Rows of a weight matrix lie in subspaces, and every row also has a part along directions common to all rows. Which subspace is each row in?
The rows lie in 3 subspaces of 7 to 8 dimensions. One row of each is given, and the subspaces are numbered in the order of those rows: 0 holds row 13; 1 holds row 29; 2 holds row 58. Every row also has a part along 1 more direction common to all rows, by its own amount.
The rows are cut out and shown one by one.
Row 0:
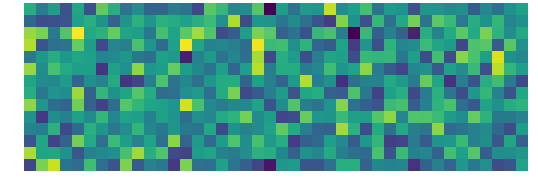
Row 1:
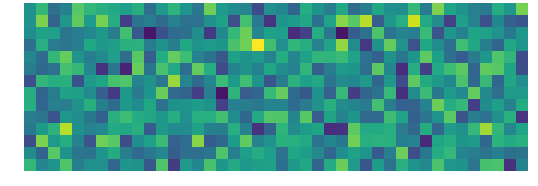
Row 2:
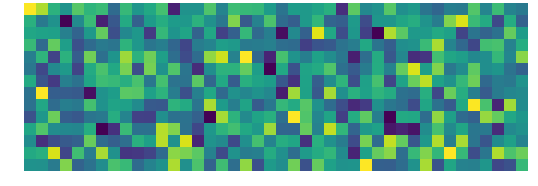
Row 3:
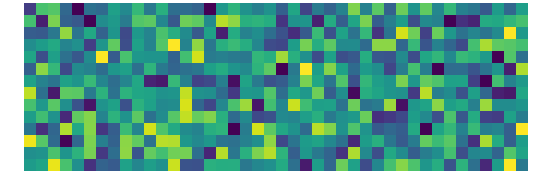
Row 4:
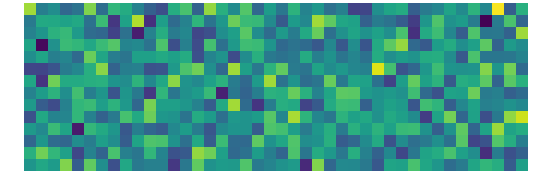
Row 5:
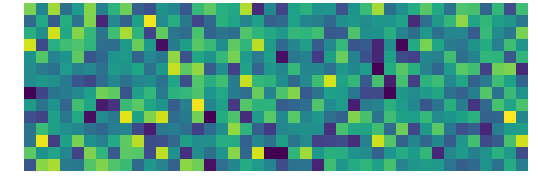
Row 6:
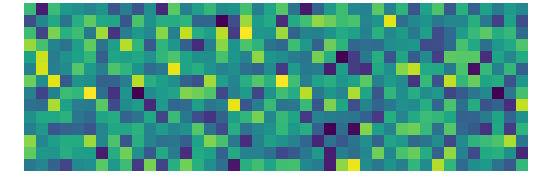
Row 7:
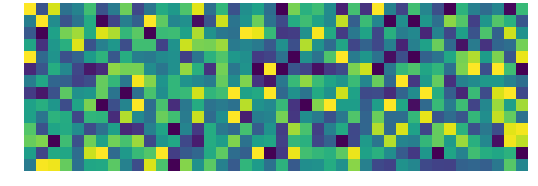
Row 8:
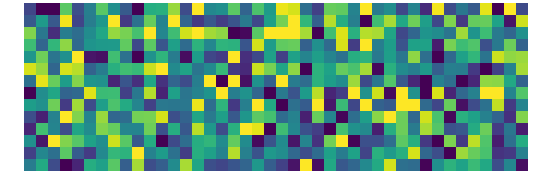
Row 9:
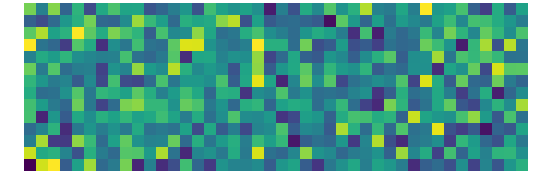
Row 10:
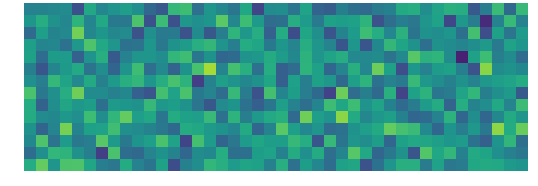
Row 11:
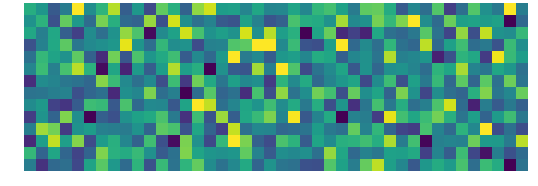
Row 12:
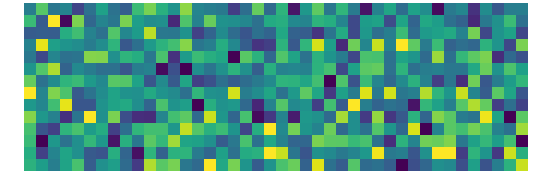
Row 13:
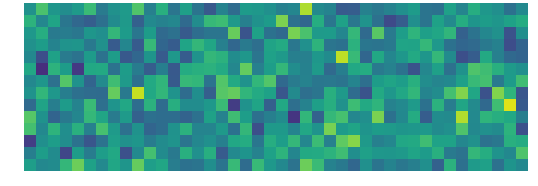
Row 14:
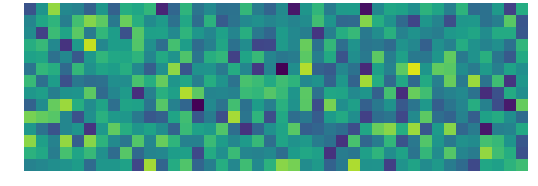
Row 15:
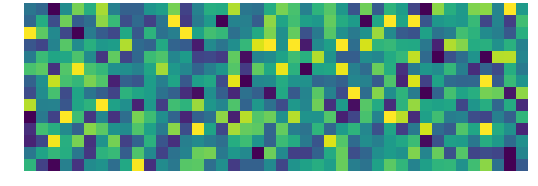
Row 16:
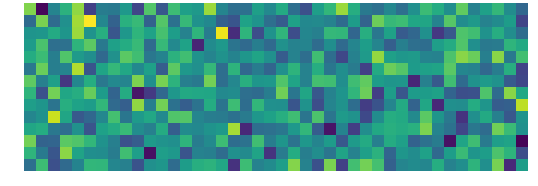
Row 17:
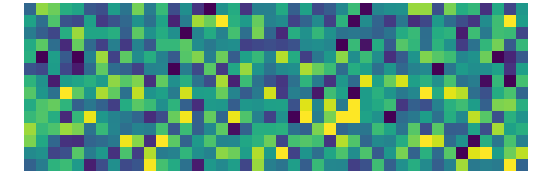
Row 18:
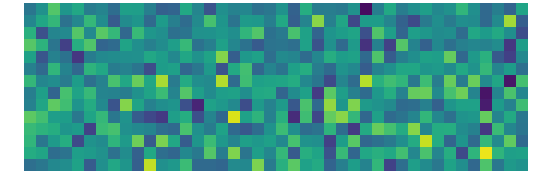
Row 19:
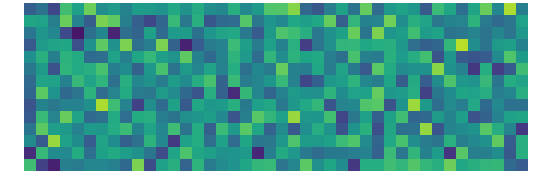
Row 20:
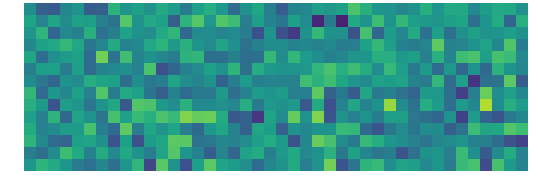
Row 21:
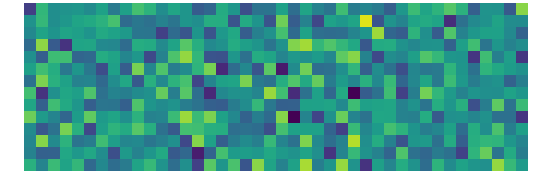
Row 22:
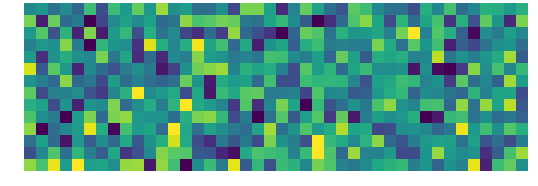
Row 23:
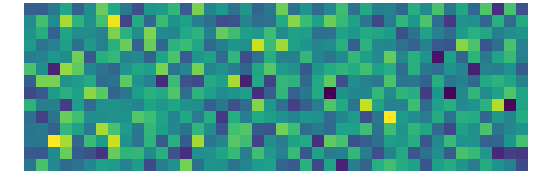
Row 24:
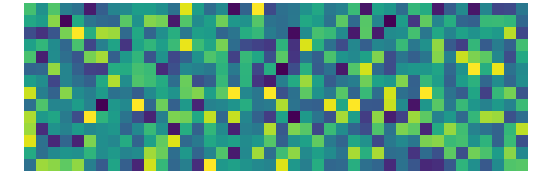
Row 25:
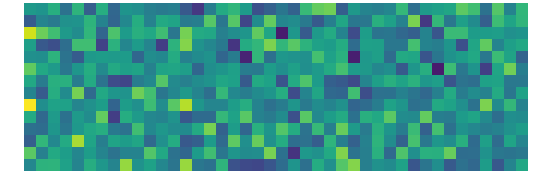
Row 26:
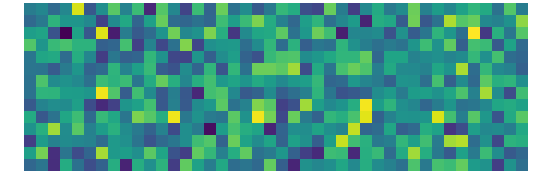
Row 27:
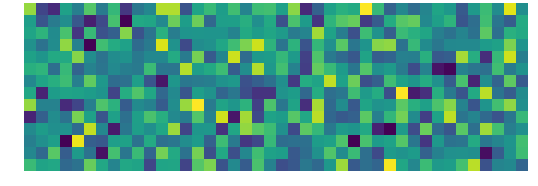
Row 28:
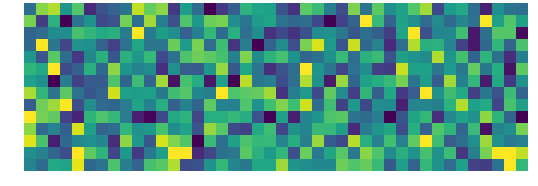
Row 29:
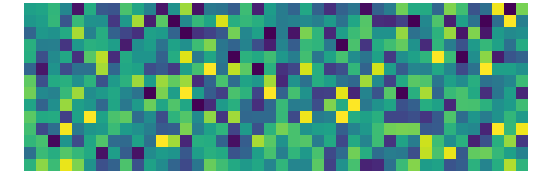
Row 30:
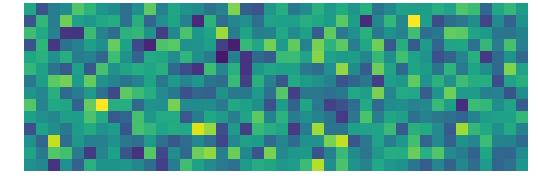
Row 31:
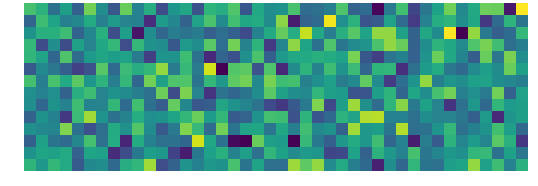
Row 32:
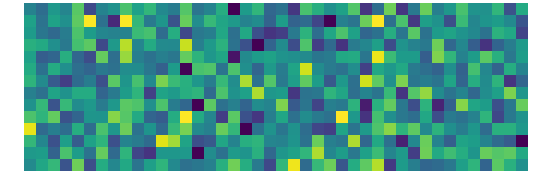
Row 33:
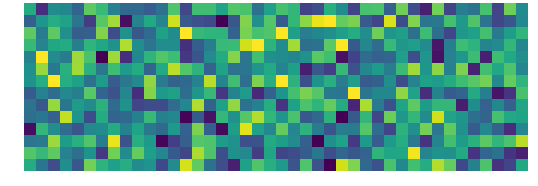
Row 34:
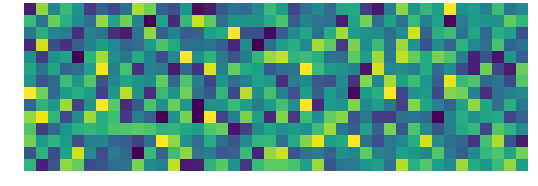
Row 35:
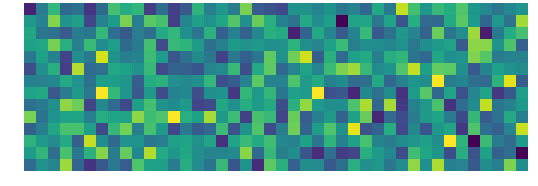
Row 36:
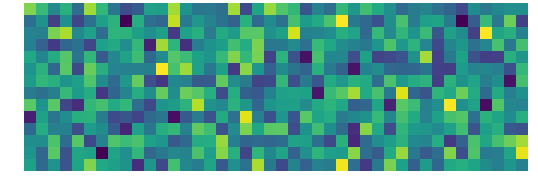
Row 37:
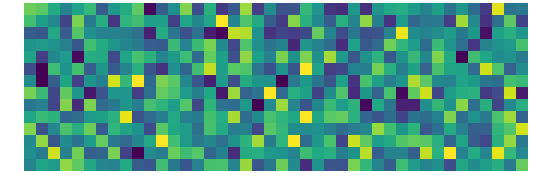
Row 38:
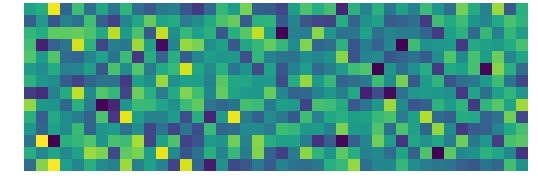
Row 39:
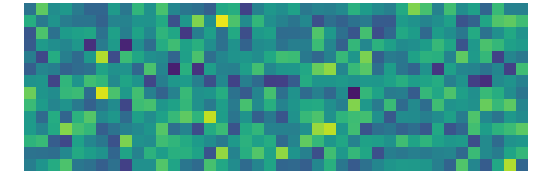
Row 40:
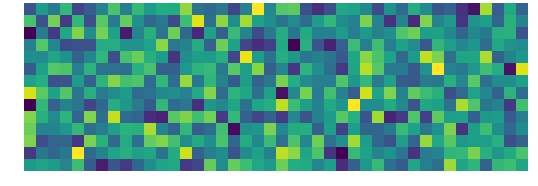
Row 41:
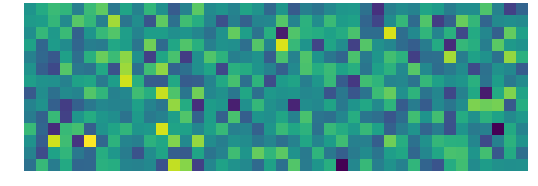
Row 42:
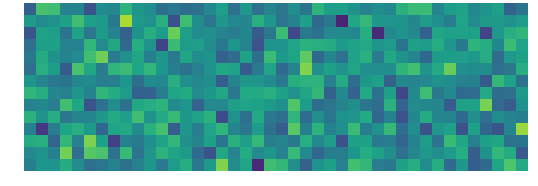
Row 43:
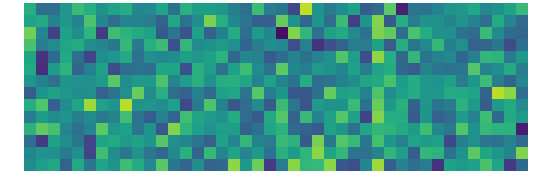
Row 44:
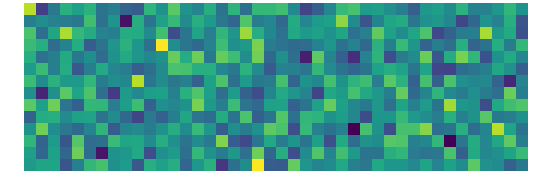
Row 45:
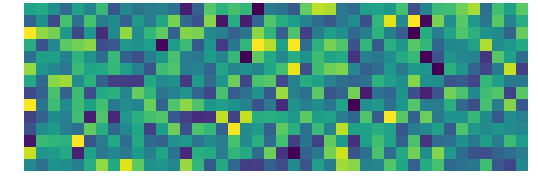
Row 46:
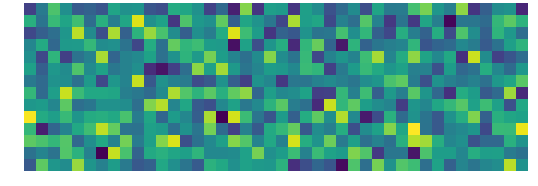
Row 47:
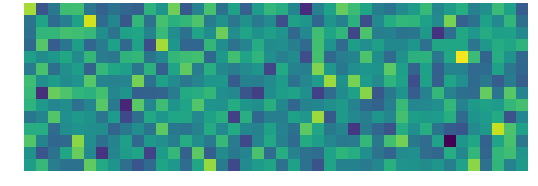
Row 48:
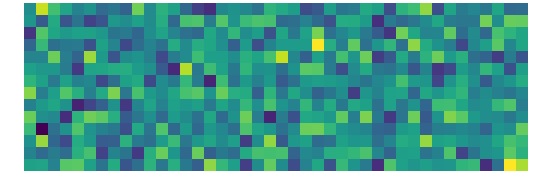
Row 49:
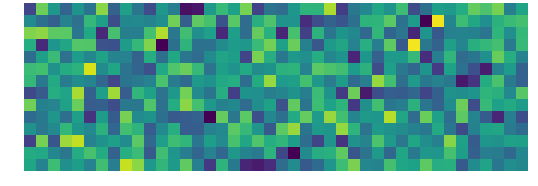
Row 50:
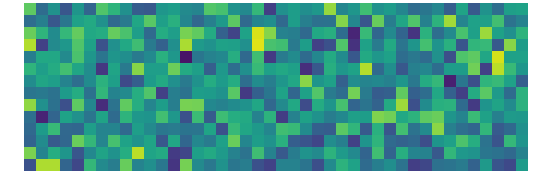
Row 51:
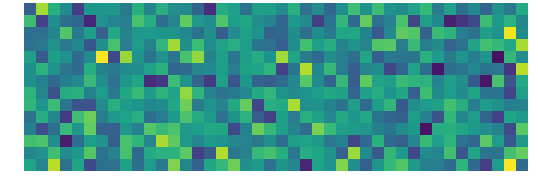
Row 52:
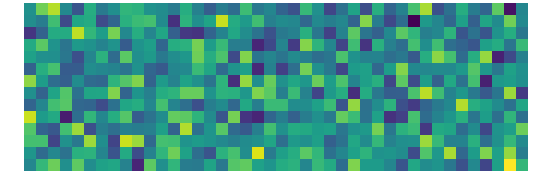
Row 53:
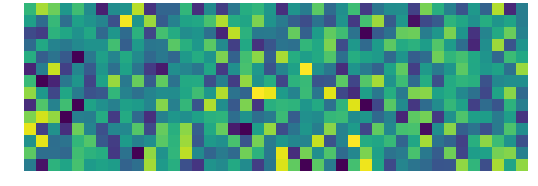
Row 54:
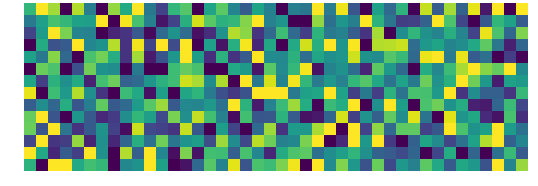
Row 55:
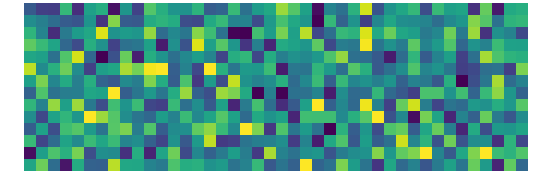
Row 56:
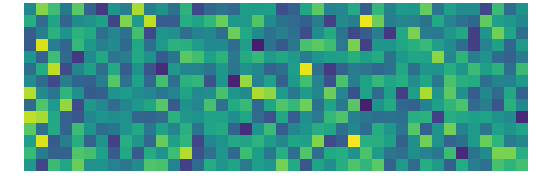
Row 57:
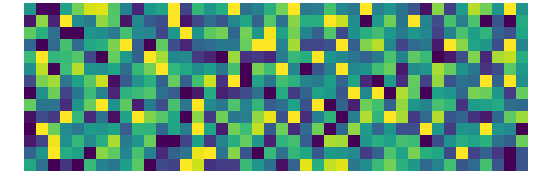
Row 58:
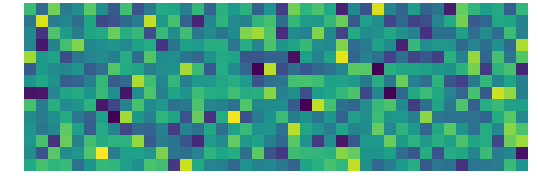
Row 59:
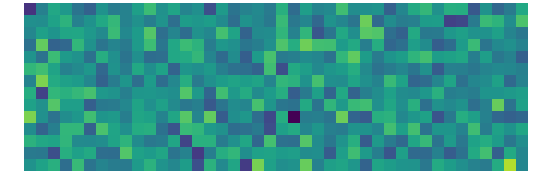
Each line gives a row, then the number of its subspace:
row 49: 2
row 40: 2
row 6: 0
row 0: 2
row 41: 1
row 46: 1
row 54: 1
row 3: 0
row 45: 2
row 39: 0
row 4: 1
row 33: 0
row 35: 0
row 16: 0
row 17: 0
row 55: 1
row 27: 0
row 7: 2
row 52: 2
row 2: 1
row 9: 2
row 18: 0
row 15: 2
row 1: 1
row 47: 0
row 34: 2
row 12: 2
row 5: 2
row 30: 2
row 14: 0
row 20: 0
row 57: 2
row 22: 0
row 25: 2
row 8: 1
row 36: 0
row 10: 1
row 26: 0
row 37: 1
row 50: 2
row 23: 1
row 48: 0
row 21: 1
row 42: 0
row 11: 1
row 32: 0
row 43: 0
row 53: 1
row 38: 2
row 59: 1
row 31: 1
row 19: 2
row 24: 2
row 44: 0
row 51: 0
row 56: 1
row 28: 1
